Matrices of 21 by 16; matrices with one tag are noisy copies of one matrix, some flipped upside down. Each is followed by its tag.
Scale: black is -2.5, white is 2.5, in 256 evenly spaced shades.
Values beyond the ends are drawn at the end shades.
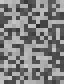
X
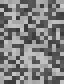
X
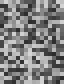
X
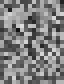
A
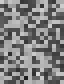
X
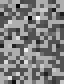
X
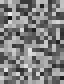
X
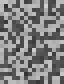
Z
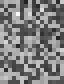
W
